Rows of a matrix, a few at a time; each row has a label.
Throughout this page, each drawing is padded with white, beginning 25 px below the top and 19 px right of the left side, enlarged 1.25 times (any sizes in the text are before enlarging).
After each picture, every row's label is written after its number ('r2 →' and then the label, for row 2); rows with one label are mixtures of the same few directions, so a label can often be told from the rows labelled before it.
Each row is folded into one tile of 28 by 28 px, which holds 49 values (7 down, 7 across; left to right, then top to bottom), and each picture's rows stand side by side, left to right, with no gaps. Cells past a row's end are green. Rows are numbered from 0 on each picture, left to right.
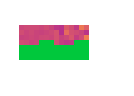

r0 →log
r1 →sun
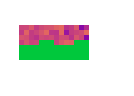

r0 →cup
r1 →sun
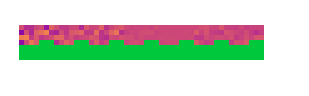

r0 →log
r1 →log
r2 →cup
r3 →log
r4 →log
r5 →log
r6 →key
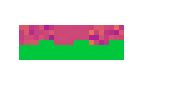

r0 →sun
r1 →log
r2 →log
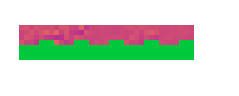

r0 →key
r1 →log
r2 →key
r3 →key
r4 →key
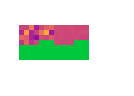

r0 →cup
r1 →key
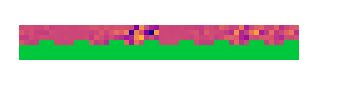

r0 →log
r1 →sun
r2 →key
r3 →cup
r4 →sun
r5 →sun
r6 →cup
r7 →cup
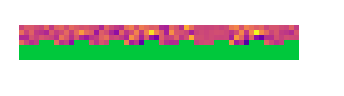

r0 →log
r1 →key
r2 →cup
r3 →key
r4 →sun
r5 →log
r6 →key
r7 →log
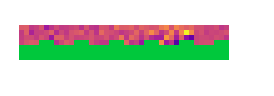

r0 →sun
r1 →log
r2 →sun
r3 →key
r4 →key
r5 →sun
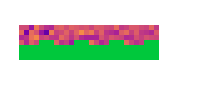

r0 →cup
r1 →key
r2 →log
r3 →log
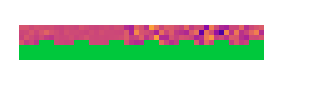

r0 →key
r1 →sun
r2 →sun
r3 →sun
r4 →log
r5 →cup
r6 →cup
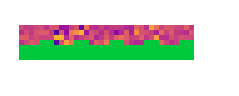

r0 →log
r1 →log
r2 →key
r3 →sun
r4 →log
